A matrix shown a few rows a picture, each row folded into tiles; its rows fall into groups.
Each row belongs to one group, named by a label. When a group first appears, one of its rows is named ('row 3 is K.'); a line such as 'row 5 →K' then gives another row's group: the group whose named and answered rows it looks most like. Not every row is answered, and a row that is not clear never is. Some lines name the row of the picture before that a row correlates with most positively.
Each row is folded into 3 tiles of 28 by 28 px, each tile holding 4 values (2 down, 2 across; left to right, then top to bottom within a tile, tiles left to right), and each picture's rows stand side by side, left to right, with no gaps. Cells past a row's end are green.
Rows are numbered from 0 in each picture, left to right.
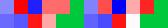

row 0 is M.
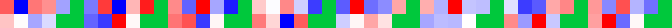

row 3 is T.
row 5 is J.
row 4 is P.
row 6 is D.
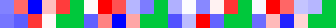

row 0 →M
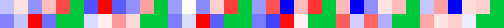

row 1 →P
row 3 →M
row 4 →D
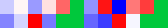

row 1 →M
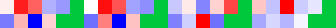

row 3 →J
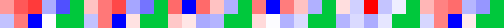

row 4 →J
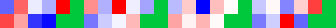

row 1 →J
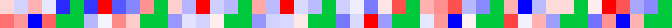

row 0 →T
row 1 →P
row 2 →J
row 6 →D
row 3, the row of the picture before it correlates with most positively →1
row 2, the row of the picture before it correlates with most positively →1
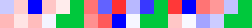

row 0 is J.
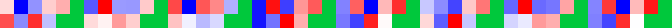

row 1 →P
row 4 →M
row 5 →D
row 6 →P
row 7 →M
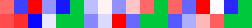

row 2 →J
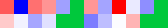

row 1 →J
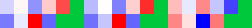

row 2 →T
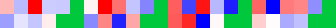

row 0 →J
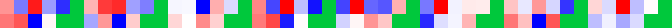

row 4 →P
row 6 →T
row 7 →J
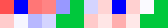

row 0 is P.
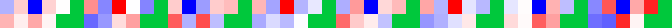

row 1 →J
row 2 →D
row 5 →J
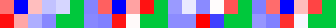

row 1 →M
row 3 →M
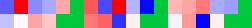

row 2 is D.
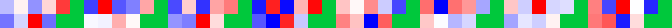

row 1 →P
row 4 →T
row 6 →J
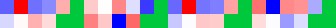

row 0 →P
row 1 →T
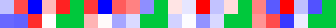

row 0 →M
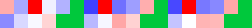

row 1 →P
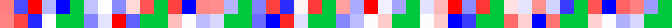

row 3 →M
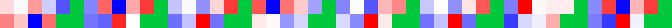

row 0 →T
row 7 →M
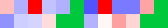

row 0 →J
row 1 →P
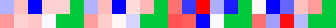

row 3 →D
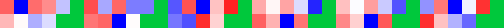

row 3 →T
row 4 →T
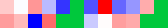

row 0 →T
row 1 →P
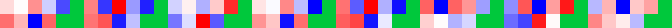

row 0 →T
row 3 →T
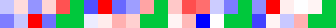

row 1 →P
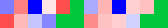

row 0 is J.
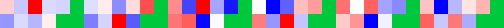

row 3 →D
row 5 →D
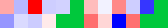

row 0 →J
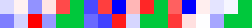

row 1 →M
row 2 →D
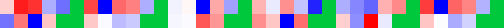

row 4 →D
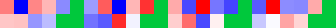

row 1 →M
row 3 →P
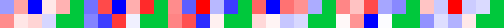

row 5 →J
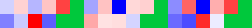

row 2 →M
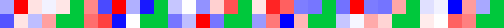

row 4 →P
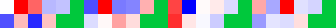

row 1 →P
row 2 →D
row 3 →J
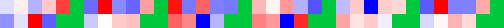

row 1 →P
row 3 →T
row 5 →P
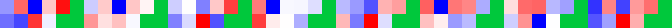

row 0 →M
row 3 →D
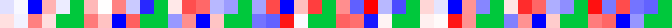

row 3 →M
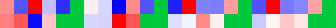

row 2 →P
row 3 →P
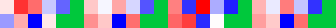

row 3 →T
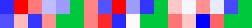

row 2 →T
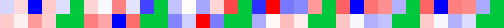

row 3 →P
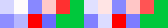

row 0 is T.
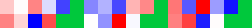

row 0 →T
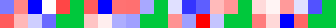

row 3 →T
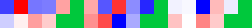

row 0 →P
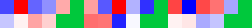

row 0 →P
